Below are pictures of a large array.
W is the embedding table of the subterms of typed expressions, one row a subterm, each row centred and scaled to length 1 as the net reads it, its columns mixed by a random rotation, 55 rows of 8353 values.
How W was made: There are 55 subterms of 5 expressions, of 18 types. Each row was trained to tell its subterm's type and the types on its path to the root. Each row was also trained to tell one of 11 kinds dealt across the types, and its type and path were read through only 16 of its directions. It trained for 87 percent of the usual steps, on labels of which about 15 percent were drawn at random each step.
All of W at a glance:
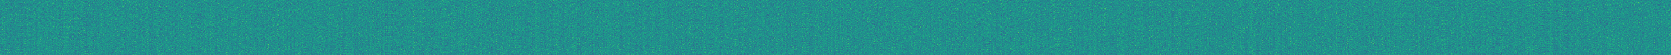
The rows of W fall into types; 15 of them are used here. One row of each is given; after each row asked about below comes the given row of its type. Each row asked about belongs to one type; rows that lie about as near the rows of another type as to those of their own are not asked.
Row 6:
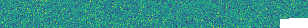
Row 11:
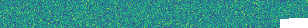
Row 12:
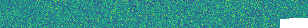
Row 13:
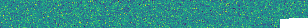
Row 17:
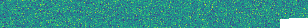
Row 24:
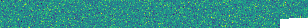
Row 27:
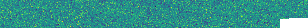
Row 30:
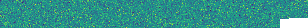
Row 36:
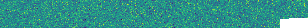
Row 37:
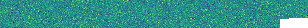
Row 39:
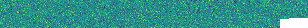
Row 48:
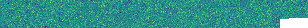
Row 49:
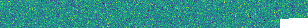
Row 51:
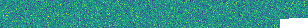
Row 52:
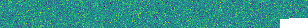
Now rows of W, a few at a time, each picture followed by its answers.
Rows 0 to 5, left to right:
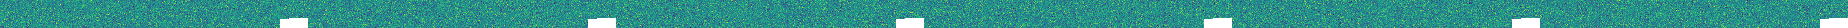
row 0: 27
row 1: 24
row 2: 49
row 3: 36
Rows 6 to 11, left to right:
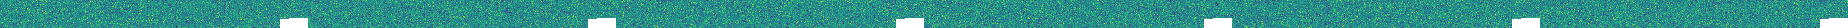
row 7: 39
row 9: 37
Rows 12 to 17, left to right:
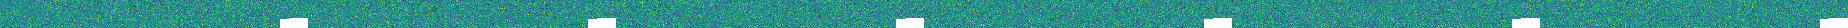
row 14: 52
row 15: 24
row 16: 30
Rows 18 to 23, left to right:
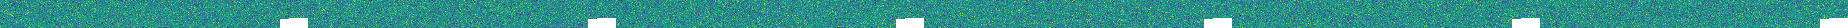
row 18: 11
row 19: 6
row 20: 48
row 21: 6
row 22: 37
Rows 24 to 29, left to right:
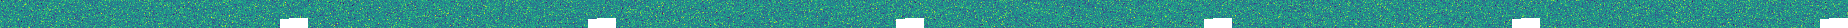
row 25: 17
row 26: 27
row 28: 13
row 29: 51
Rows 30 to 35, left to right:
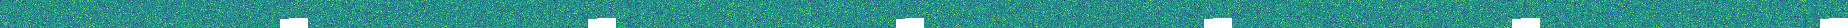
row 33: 17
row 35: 17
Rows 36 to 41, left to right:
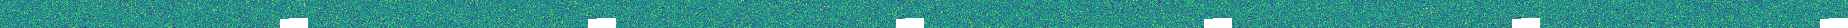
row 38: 12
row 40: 11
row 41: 39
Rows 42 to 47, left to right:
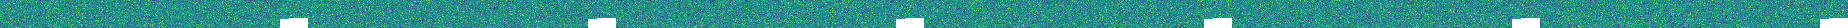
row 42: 13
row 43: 39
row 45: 36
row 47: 13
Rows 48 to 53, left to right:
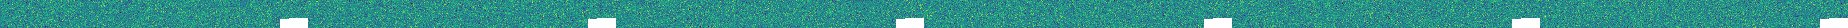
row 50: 36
